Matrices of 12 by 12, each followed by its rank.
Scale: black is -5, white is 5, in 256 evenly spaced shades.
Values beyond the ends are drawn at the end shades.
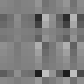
one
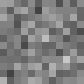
full rank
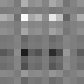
one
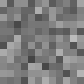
full rank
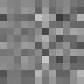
two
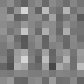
two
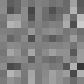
two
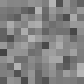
full rank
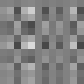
one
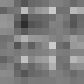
two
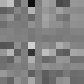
two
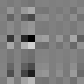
one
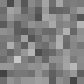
full rank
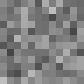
full rank
